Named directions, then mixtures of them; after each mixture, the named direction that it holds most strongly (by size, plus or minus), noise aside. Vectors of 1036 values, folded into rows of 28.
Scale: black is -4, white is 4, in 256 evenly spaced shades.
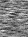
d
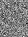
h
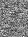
h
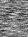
d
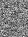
h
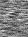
d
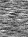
d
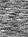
d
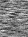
d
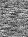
d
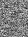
h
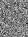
h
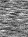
d
